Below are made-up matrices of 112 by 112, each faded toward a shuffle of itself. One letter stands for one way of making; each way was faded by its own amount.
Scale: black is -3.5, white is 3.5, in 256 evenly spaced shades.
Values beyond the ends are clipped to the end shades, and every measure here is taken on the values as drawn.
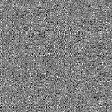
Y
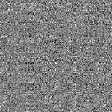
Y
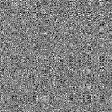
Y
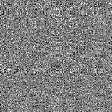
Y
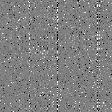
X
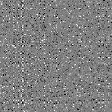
X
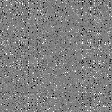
X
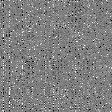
X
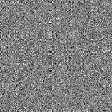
Y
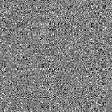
Y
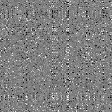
X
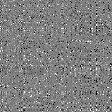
X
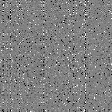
X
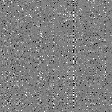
X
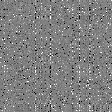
X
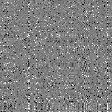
X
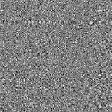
Y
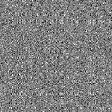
Y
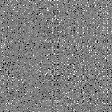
X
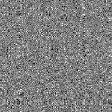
Y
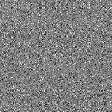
Y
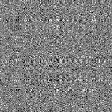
Y
